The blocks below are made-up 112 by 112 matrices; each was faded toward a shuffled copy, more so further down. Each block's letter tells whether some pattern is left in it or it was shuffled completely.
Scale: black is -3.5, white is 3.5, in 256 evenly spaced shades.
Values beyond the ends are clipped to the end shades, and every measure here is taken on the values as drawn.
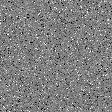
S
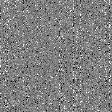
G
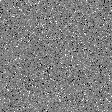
S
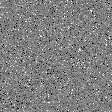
S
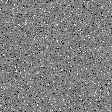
S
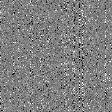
G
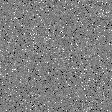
S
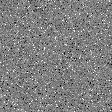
S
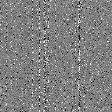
G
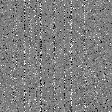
G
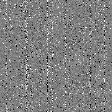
G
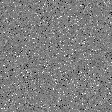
S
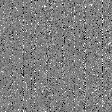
G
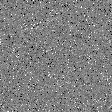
S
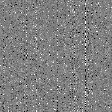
G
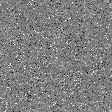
S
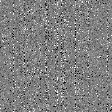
G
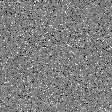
S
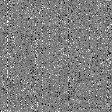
G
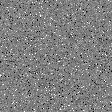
S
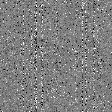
G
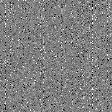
G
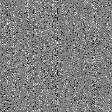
G
